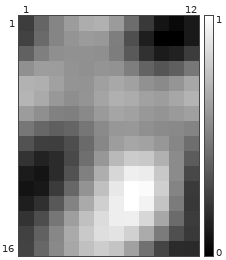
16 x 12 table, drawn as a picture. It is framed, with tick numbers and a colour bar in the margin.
The ninth with the highest average is the bottom middle. No lone cell stands out from its neighbours. The histogram is bell-shaped. The top right is the ninth with the lowest average.
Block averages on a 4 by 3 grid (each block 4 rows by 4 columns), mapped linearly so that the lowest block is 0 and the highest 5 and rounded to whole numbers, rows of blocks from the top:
2 3 0
3 3 3
0 4 3
2 5 2
